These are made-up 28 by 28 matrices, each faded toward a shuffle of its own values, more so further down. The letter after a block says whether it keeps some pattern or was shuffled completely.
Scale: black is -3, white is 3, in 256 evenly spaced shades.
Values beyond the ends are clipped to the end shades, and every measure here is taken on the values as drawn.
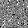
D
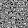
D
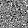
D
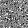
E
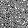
E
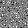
E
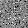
D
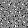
D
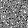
E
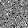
E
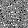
E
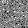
D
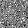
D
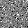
D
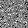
E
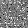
D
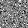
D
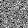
D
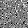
D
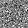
E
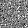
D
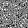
D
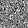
D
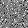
E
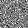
E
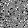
D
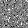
E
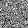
E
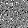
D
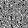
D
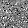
E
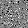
D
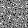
D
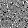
E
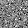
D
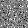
D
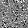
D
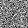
E
